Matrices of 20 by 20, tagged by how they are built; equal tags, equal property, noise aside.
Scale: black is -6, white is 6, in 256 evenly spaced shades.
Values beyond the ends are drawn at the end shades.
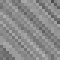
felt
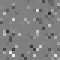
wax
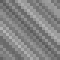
felt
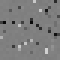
wax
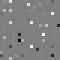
wax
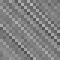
felt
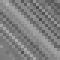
felt
